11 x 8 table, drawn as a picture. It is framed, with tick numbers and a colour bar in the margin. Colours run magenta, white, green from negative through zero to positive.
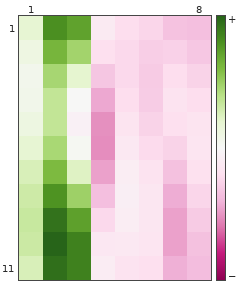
Calmest part: top right. Grain: streaks running down. Ninth with the highest average: bottom left.
